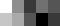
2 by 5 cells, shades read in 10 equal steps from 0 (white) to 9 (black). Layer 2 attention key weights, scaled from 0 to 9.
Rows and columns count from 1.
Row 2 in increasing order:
2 3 6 7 9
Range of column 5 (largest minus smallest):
1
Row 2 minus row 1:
2 -1 -1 4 1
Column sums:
2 7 13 14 13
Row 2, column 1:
2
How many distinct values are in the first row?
5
